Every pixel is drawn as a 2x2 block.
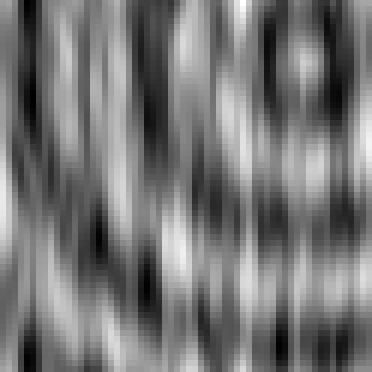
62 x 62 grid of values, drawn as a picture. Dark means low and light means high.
Lone odd cells: none. Mirror symmetry: none. Stripes: upright, repeating 6 times. Rings: centred on the top right. Slope: none. Ninth with the lowest average: top right.
